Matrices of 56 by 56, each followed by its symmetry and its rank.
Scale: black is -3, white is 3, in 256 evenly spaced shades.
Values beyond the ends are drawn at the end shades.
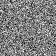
antisymmetric, full rank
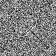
symmetric, full rank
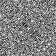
symmetric, full rank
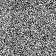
antisymmetric, full rank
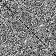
symmetric, full rank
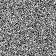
neither, full rank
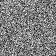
neither, full rank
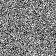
antisymmetric, full rank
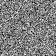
symmetric, full rank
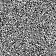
antisymmetric, full rank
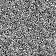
antisymmetric, full rank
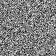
antisymmetric, full rank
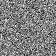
neither, full rank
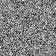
neither, full rank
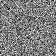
symmetric, full rank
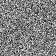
neither, full rank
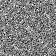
symmetric, full rank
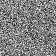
neither, full rank
